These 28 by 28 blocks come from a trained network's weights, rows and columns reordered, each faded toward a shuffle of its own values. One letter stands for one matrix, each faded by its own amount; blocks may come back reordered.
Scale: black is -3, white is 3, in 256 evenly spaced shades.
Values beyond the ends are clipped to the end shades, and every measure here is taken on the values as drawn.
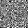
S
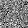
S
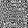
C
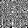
S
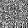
S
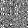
S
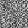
C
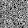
S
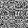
C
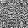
C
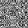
C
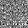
S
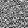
C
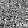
S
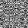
C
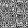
C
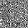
S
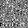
S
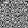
C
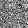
S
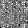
S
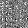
S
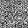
C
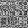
C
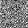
S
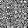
S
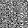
S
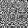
C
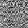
C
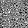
S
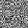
C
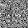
S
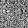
S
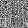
S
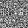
C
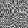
C
